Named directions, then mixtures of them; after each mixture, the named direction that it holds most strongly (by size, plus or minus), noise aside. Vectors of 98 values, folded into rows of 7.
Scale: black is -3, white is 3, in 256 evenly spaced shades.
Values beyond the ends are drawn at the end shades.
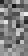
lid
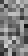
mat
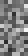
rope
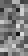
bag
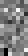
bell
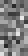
mat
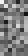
lid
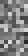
rope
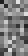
mat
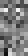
bell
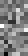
rope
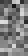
bag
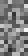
rope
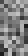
mat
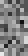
mat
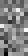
bell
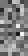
bag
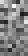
lid
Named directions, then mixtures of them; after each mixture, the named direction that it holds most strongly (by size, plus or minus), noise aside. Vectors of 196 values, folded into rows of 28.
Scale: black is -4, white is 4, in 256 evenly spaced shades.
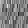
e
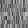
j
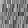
e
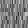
j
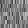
j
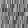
e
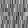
j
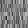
j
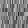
e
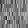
j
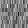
e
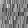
e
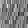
e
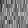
e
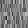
j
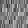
e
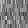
j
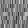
j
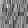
e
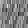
e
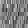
e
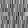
j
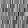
e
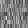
j
